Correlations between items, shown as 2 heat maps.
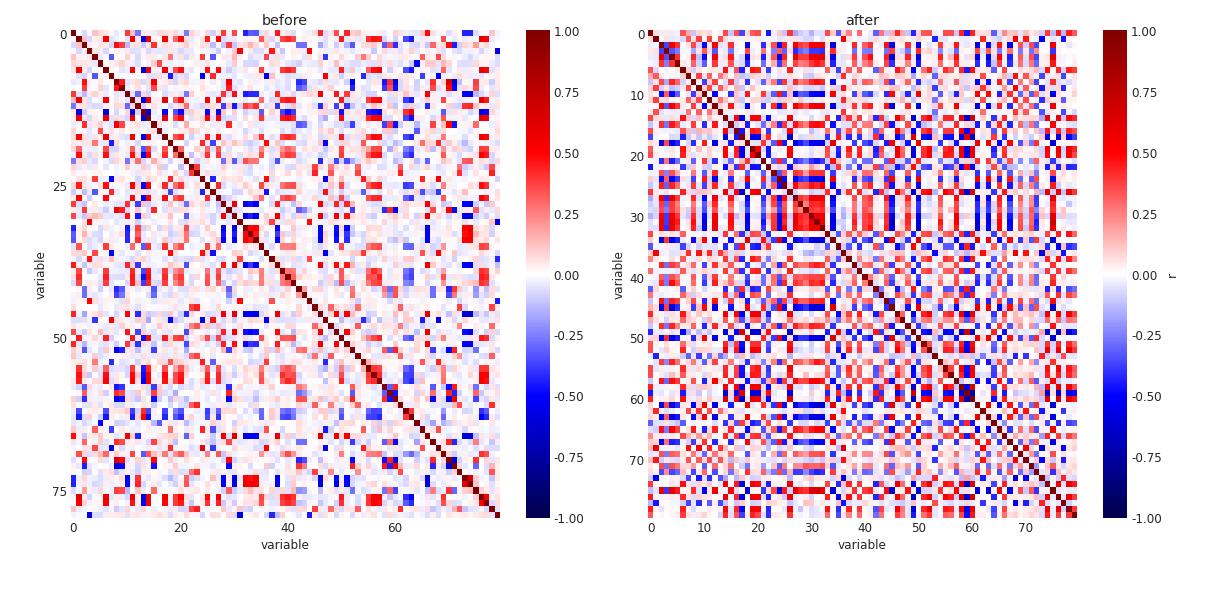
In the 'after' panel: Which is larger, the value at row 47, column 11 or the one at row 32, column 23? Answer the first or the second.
the second
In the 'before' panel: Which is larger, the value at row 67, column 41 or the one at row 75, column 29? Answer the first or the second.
the second
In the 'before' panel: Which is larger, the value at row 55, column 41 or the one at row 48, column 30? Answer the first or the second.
the first
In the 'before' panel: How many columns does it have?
80
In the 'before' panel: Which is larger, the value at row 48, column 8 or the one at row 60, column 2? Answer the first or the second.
the first
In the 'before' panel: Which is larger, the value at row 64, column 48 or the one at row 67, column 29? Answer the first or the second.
the second
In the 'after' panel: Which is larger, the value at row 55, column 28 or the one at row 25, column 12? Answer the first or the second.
the second
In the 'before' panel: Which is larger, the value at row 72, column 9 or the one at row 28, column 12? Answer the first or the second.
the first
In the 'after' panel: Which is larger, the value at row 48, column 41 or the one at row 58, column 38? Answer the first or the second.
the first
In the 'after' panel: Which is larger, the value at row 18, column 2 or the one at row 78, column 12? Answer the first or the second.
the second
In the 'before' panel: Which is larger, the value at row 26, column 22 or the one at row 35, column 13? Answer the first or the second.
the first
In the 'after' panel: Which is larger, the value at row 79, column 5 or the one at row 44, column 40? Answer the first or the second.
the second
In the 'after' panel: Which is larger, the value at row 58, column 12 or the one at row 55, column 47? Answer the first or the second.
the second
